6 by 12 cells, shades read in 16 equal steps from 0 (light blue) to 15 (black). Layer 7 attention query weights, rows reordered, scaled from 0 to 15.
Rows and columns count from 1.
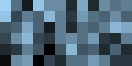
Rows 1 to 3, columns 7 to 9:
12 3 12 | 11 4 7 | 12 7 8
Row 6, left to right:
14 5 4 15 10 12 7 7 4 6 11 11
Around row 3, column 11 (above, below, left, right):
5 12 6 3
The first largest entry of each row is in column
3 7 5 11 5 4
